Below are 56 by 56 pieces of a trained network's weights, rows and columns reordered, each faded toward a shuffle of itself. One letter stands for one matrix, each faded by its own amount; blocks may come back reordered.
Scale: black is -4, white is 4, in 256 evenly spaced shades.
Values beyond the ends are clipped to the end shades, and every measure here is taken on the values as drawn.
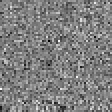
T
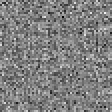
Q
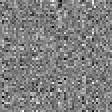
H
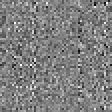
H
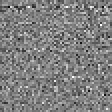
T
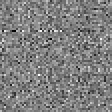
T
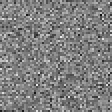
Q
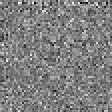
T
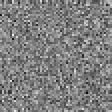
Q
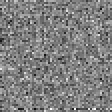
T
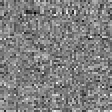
T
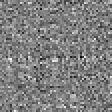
T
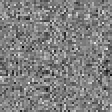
Q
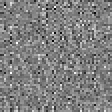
H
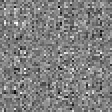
H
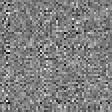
H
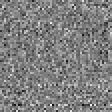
T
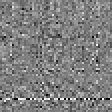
H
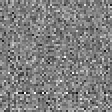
T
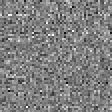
T
